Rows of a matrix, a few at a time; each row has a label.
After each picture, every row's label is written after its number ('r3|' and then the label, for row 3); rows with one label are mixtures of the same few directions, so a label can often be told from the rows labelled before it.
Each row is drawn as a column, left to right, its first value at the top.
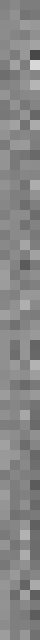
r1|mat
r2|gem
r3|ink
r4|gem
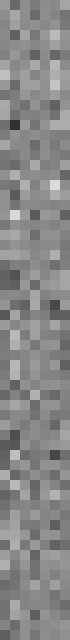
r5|mat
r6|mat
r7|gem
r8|gem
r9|gem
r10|gem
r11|mat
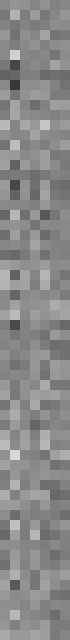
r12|mat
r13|gem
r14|mat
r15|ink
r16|mat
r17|gem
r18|gem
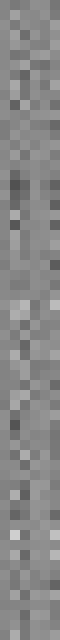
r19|ink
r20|ink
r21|gem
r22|gem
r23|gem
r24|ink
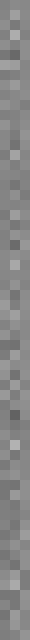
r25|gem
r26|ink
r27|ink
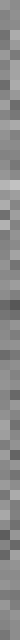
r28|ink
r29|gem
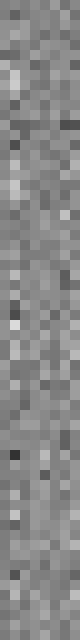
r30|gem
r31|gem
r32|ink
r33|gem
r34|mat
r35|mat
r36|mat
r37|gem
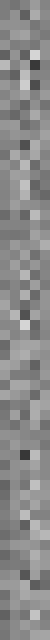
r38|gem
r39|mat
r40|gem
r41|gem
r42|ink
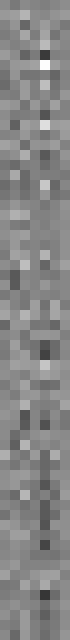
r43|gem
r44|mat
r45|ink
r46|gem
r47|gem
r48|gem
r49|ink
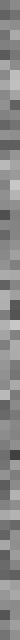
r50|gem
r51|gem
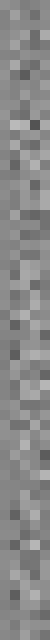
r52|mat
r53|gem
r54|mat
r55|gem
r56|mat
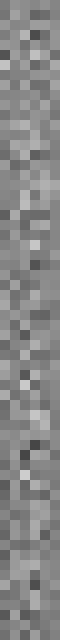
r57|gem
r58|gem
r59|mat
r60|ink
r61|ink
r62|gem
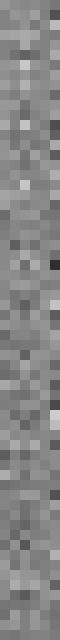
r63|mat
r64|ink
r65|gem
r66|ink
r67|gem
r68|ink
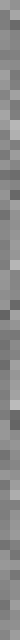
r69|mat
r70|ink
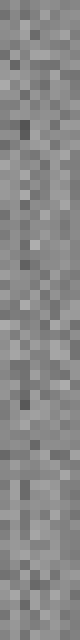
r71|gem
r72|gem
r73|ink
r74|ink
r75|gem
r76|gem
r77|mat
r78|gem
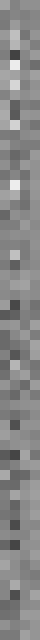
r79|mat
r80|gem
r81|mat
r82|gem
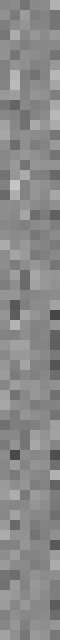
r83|ink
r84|gem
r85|mat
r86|mat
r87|mat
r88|mat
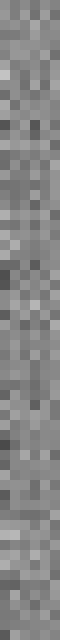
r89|mat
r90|ink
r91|gem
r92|ink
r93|gem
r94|gem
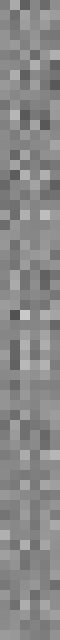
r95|ink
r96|mat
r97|mat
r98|gem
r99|mat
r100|gem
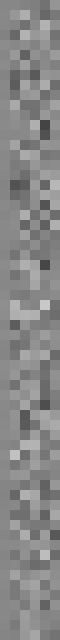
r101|gem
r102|gem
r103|ink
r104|mat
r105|ink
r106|ink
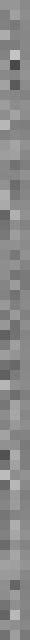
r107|mat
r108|gem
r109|mat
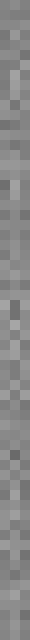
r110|gem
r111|gem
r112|gem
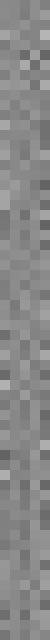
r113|mat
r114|gem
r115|gem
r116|gem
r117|ink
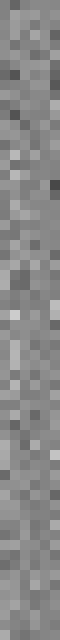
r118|mat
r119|mat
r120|mat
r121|ink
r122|gem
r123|gem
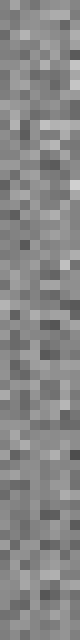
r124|gem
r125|mat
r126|ink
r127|mat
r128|gem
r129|gem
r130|ink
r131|gem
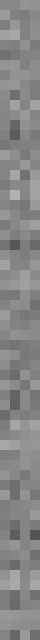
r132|ink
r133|ink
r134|mat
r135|ink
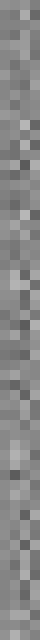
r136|mat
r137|mat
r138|gem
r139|gem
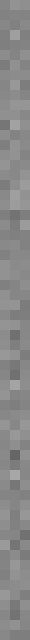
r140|gem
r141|mat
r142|ink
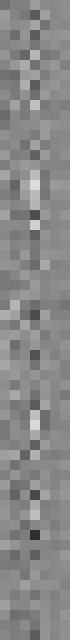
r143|mat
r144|gem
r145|gem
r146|ink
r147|ink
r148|gem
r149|gem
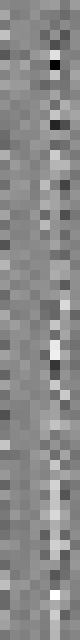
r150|ink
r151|gem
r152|gem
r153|gem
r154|ink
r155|gem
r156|gem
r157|mat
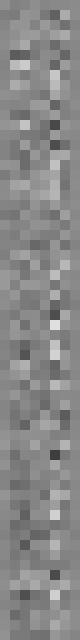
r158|mat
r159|gem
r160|gem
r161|ink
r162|ink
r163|gem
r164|ink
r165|ink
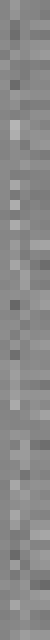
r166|gem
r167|ink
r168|mat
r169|ink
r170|ink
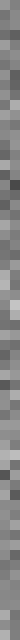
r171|mat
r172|gem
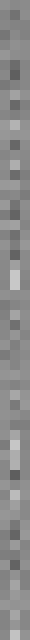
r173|ink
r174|mat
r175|ink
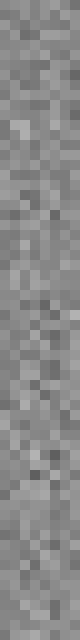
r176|ink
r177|mat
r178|ink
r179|mat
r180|gem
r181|mat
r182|ink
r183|mat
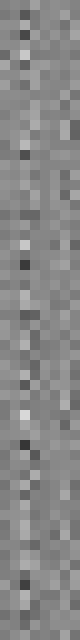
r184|gem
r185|ink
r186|ink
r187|mat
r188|gem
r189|ink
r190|ink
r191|ink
